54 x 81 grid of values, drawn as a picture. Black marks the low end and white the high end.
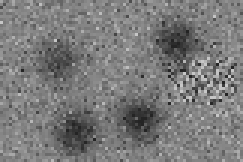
Average level on the scale: 50%. Slope: none. Ninth with the lowest average: bottom middle. Mirror symmetry: none. Dips: four. Roughest part: middle right. Odd patch: rougher, in the middle right.
